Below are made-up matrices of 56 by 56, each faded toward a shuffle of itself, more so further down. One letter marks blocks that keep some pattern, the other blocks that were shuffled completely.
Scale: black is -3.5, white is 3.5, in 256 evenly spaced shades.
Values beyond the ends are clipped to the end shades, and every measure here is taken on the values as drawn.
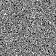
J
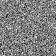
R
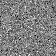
R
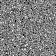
R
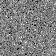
R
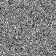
R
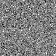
J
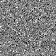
J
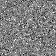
R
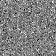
R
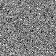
R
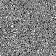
J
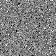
R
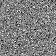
R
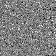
J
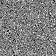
R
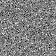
R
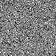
R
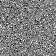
J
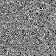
J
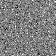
R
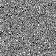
J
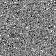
J
